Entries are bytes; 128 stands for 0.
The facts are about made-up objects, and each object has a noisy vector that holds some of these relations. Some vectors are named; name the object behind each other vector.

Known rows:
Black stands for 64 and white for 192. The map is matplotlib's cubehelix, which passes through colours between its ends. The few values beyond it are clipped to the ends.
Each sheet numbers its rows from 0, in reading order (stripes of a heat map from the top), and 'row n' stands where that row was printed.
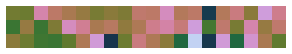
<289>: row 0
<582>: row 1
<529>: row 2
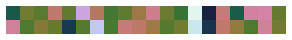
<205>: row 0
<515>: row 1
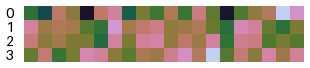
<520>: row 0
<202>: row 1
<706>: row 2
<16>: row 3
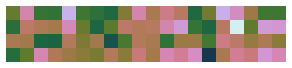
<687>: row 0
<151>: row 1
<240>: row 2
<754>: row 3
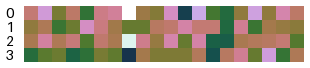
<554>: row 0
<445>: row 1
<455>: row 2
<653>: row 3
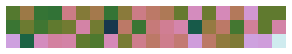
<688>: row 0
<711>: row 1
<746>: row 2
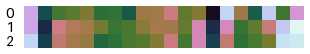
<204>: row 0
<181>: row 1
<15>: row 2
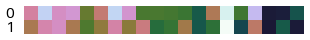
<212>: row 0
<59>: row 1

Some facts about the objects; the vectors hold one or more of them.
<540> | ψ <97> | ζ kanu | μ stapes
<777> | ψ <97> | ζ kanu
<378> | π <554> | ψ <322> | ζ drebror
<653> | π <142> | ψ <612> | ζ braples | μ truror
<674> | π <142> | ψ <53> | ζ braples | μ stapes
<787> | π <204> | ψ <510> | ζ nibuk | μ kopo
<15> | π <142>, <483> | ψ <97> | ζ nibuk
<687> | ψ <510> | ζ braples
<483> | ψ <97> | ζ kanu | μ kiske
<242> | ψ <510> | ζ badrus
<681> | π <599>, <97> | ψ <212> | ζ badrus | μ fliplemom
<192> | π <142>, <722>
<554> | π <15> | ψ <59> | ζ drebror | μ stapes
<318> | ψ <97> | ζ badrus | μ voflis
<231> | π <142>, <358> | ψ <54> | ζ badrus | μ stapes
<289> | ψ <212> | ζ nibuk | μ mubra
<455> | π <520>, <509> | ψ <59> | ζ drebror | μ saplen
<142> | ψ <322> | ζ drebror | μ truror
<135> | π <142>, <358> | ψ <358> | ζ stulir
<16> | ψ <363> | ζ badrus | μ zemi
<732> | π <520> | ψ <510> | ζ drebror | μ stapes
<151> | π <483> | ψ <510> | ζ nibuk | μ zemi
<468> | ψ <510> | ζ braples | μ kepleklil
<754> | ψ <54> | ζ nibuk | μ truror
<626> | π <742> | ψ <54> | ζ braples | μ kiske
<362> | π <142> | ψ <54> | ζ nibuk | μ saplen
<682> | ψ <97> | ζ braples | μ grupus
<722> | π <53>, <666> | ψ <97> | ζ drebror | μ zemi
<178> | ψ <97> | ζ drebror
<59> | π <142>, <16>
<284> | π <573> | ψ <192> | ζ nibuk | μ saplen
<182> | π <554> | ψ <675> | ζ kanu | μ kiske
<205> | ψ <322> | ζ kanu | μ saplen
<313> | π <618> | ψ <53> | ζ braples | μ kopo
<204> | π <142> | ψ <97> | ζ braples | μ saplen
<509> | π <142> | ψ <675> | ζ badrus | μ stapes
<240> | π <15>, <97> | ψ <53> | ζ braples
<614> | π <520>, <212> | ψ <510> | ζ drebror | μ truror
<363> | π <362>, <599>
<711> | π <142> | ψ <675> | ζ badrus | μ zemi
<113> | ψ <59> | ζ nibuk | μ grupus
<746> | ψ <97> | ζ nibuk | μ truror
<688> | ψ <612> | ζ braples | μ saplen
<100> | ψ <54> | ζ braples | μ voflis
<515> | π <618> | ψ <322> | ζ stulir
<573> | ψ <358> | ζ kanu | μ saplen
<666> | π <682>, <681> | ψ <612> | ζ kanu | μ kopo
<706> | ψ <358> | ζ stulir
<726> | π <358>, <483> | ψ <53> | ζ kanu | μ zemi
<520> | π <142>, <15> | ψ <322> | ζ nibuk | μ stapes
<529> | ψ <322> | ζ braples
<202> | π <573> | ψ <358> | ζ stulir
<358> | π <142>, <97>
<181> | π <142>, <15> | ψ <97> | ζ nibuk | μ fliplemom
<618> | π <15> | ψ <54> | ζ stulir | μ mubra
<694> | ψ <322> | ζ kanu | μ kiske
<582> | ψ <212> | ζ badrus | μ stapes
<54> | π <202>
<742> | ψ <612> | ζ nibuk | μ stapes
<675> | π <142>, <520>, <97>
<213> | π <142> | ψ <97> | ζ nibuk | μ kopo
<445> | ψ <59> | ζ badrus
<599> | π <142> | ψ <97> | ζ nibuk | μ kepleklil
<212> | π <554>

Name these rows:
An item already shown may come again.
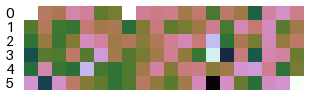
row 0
<178>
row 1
<626>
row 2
<582>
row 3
<205>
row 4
<468>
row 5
<213>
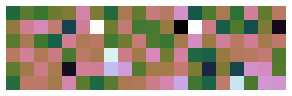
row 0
<231>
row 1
<322>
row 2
<313>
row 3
<455>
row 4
<142>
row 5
<151>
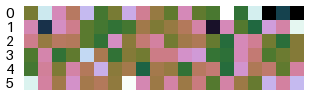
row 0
<510>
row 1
<599>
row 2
<202>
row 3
<242>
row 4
<182>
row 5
<722>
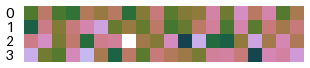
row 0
<626>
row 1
<666>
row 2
<554>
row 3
<777>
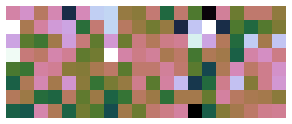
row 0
<378>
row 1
<97>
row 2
<318>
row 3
<178>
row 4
<284>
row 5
<787>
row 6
<240>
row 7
<362>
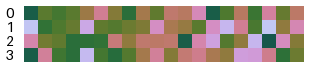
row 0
<231>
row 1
<682>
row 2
<618>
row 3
<468>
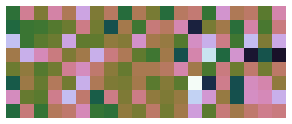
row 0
<182>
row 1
<509>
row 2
<682>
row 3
<54>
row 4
<681>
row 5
<694>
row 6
<483>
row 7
<726>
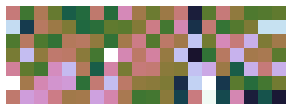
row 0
<135>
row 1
<15>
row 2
<100>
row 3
<732>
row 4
<540>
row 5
<97>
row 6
<363>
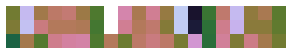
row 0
<732>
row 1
<614>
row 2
<573>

